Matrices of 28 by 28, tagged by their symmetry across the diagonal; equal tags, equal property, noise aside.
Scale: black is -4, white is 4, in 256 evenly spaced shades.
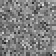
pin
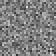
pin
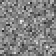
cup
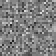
pin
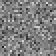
pin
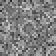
cup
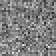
pin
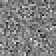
pin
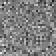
pin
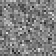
pin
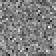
pin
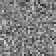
pin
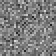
cup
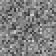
cup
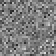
cup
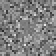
cup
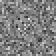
cup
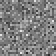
cup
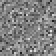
cup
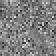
pin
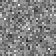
cup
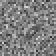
cup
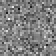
pin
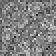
cup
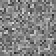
cup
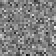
pin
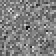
cup
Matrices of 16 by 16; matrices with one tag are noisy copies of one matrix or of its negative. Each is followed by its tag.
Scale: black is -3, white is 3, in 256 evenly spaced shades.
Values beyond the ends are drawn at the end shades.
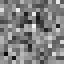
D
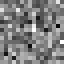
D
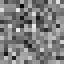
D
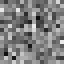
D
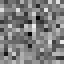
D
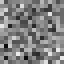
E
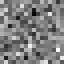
E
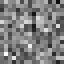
D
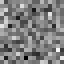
E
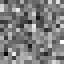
D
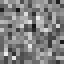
D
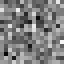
D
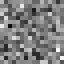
E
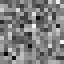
D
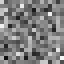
E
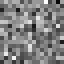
D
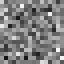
E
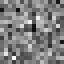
D
